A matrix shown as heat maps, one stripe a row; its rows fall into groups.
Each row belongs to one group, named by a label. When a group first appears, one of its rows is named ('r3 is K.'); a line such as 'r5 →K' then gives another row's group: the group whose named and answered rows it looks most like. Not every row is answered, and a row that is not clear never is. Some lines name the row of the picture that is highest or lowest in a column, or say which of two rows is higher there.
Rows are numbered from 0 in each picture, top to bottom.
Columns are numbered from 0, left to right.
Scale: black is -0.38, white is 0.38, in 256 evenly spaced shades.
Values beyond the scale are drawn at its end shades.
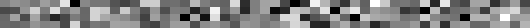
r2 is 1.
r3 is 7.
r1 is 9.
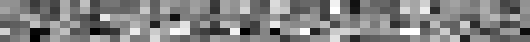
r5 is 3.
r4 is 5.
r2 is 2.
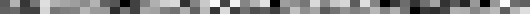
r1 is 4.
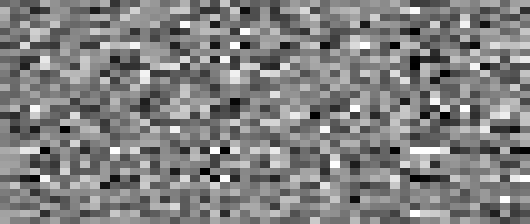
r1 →5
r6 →2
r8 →4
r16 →7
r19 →4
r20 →9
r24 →2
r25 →4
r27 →3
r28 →1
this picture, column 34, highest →16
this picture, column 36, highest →6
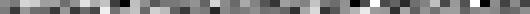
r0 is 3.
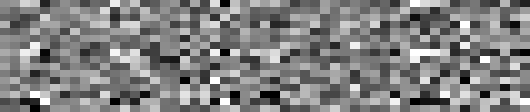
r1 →9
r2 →4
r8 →2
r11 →1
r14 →4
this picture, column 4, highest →14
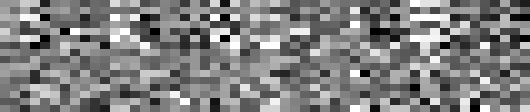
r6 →3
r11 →3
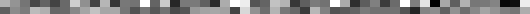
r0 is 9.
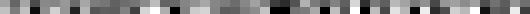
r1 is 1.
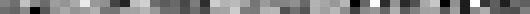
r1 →3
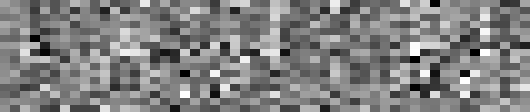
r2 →2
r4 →2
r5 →3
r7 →2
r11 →9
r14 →1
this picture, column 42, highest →10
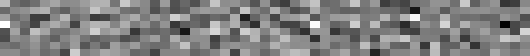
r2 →5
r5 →7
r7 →7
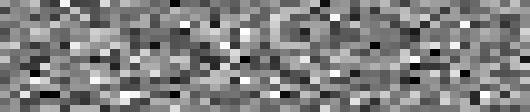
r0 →2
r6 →7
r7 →9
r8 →5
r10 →3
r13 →2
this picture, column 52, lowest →8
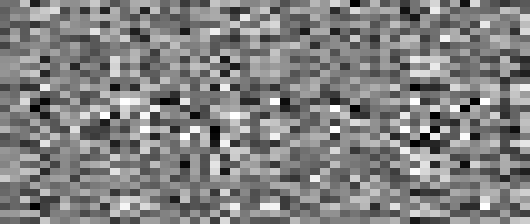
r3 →3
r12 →4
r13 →2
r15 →3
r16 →9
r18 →9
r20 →4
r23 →1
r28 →2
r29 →3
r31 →4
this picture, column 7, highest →18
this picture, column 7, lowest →9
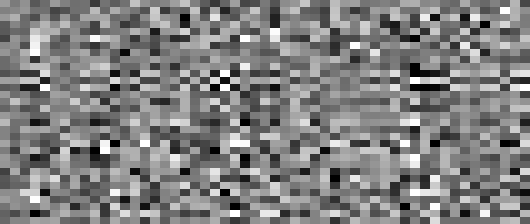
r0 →5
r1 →1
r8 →3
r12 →4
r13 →5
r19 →3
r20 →9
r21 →2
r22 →5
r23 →5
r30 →3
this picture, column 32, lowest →21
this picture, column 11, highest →27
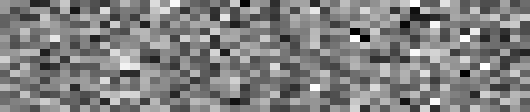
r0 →5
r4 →3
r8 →7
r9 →2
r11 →9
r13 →2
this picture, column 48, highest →9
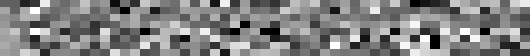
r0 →4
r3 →5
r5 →1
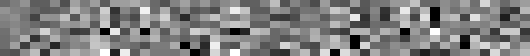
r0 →2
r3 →9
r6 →1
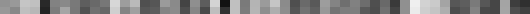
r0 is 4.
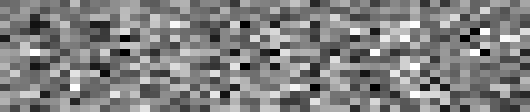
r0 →7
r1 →2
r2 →3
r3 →5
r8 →9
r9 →5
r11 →9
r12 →7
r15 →3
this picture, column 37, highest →7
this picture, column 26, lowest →7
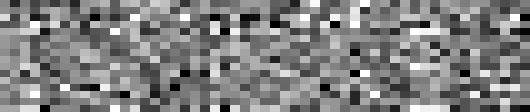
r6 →9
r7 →3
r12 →2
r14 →1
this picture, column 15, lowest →13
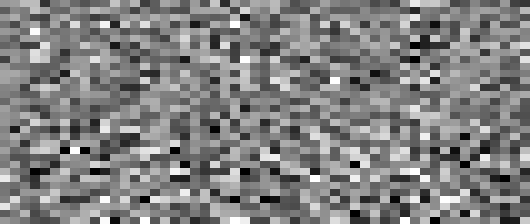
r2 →5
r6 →4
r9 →9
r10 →7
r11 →9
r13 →4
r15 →5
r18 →2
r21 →9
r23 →1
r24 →5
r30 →3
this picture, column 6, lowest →21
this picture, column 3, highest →4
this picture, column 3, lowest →24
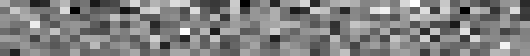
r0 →5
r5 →1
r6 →1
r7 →7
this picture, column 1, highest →1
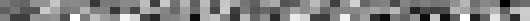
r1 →4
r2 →7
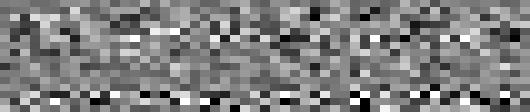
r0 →9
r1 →7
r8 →9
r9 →7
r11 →4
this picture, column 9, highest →13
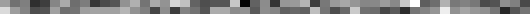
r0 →5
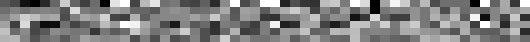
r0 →3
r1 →7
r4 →5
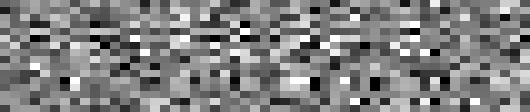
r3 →5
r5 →5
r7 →9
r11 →7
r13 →5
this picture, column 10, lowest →6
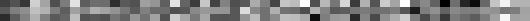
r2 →7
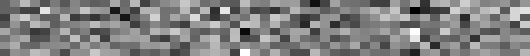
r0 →7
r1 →4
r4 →5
